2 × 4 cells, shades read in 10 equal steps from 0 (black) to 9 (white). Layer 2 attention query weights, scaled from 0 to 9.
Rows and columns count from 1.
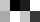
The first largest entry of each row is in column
4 2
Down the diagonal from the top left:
7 9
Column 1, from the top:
7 6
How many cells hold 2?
1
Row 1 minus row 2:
1 -9 -6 7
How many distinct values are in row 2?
4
